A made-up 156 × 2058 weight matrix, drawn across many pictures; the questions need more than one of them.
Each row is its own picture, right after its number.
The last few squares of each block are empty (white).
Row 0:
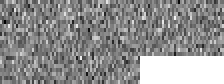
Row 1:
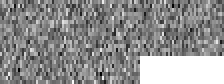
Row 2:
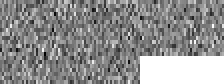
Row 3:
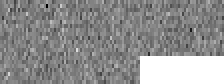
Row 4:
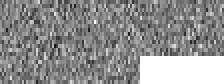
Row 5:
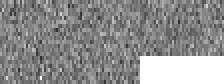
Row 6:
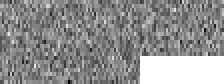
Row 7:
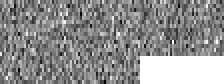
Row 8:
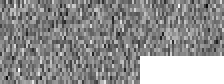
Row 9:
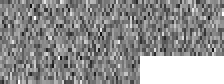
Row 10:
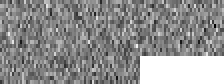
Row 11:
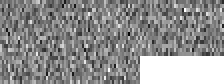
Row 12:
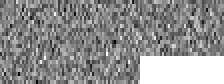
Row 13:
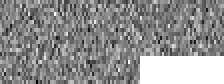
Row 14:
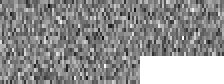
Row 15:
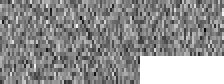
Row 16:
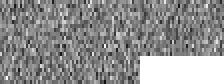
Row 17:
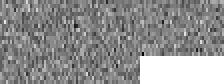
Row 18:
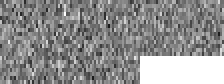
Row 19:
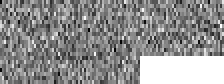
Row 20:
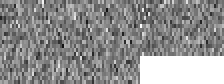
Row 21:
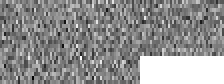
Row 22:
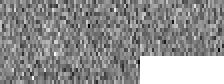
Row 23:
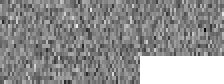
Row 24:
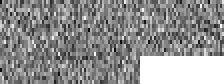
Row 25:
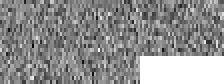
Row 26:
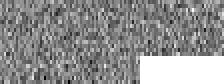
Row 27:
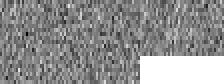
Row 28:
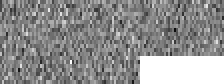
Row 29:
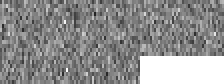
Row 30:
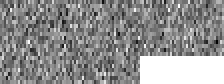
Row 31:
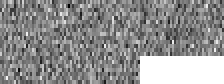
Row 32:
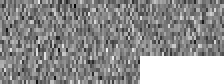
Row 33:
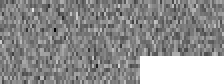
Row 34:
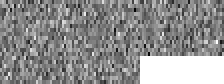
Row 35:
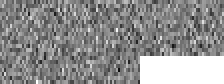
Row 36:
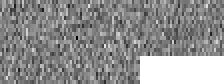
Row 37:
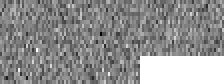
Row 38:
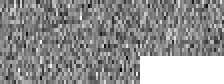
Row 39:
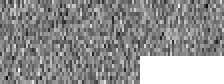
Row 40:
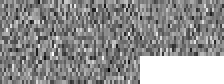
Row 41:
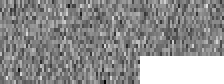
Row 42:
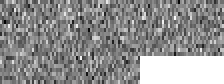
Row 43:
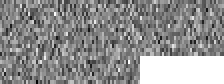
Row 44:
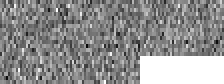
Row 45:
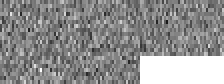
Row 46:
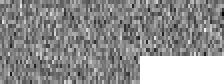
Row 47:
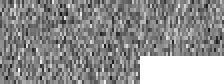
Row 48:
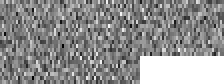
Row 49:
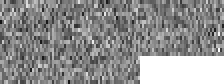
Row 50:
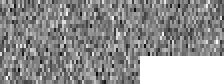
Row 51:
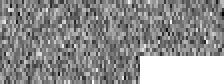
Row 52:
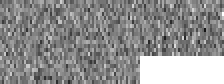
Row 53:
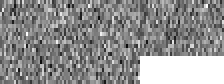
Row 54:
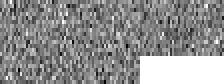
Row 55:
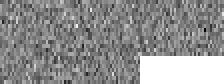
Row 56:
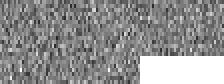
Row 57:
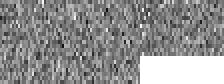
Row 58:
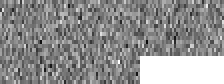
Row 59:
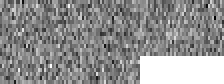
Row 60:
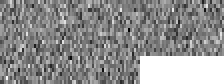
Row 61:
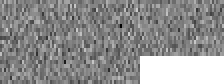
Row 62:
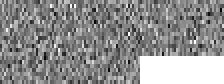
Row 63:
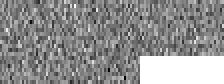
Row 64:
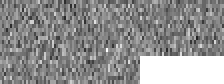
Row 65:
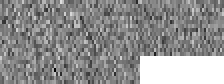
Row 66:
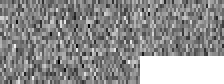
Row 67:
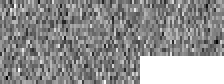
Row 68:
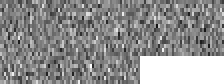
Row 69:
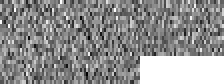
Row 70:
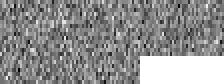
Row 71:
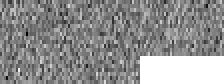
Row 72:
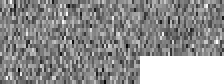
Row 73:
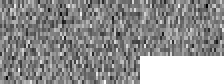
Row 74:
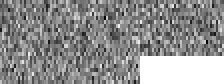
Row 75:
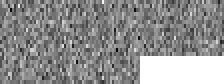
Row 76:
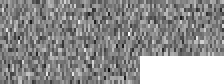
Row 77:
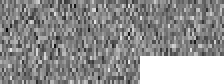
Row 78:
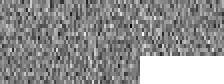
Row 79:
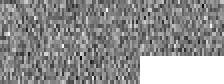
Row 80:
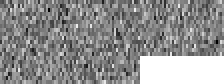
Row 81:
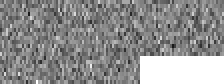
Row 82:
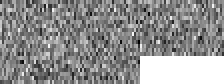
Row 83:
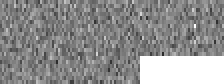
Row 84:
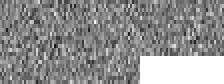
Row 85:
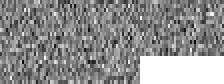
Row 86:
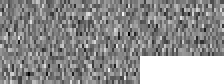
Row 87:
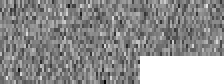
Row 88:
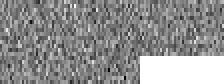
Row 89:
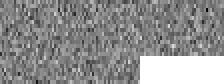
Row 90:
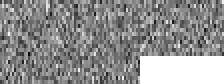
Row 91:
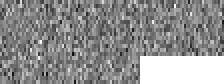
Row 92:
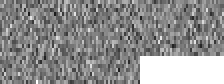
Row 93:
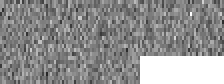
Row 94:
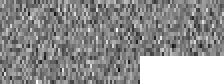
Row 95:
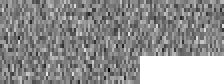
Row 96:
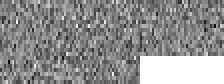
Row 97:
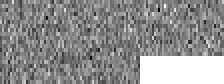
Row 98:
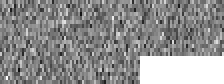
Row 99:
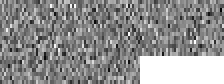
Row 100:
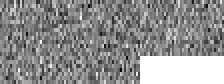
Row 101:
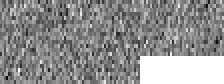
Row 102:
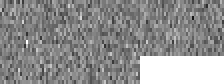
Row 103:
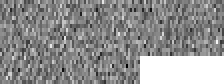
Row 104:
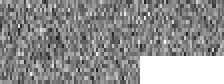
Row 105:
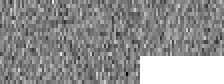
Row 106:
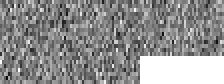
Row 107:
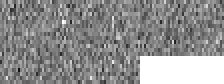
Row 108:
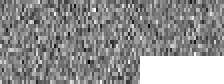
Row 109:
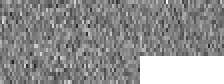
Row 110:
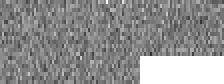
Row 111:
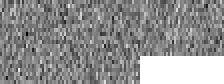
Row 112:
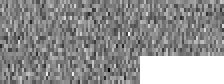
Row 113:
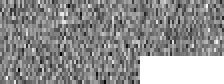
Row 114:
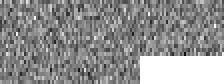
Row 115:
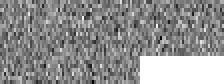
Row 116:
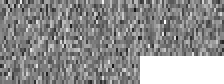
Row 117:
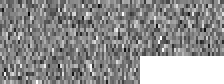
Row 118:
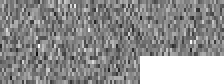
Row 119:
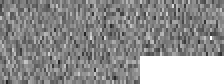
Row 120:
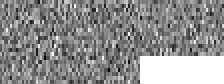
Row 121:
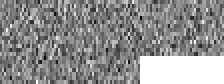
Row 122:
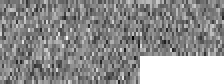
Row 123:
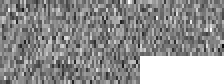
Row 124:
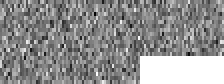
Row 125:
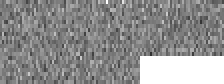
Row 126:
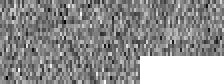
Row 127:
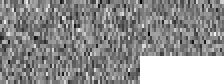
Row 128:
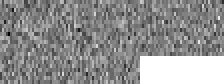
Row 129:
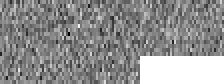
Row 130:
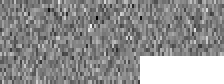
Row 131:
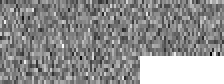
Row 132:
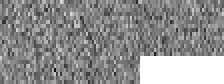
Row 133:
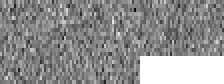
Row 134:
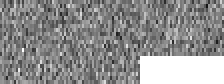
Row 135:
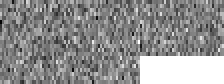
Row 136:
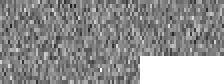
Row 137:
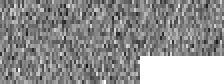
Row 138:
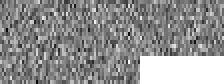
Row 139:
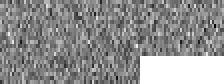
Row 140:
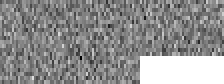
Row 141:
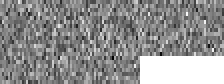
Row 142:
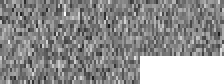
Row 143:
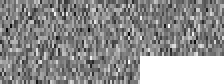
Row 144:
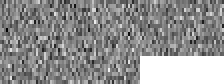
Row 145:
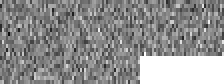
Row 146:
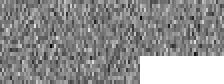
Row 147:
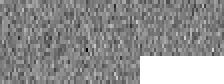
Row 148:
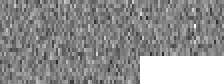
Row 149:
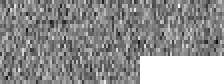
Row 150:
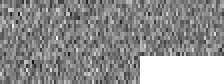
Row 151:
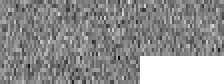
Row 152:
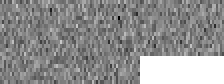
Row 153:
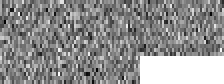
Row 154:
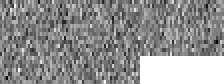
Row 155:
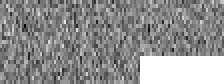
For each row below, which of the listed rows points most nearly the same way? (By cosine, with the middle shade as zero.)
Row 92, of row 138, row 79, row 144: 79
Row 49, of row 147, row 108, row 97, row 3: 147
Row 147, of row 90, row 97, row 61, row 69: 61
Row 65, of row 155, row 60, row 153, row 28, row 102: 153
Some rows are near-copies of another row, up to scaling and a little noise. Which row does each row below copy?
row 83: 148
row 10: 139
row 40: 120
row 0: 42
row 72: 54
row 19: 24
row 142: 18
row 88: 63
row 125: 110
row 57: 20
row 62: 99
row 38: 100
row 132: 65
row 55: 23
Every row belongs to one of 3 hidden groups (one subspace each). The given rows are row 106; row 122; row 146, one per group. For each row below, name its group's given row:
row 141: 122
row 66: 122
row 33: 122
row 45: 122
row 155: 122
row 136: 146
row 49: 122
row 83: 146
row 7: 106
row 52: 122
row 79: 122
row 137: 106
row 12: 146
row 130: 146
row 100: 106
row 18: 122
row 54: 106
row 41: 106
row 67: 106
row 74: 122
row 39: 106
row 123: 122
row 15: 122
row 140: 122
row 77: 146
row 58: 106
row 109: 122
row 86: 146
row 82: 122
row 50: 106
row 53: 106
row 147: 122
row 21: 122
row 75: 106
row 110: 122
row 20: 122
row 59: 106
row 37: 106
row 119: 122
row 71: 106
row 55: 122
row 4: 146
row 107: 106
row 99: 146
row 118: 146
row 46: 122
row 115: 146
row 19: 122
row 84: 146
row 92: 146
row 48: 122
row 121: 146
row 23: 122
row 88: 146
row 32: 146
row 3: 106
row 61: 146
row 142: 122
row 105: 106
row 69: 122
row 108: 146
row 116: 106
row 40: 146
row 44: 106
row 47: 106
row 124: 106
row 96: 122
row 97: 122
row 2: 146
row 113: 106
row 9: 122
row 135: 122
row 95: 146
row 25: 122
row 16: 106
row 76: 146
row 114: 122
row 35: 146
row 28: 106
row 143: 146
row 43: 146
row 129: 106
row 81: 146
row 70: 106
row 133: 106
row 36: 106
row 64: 146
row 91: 106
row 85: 146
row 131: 122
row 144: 146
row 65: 122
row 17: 122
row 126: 106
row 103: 106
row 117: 146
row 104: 122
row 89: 146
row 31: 106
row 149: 106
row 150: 122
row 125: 122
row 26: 122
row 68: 146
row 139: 122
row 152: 122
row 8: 106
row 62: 146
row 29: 122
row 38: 106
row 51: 122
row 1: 106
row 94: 146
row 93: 106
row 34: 106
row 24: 122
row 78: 122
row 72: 106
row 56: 146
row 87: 106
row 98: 106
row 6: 122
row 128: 122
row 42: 122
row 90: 122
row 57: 122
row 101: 106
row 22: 122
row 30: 106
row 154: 106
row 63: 146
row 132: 122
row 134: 106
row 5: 106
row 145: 122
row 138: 146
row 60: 106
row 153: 122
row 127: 122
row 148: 146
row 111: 106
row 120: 146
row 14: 122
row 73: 106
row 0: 122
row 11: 146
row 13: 146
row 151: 122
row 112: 146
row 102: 106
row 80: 106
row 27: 106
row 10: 122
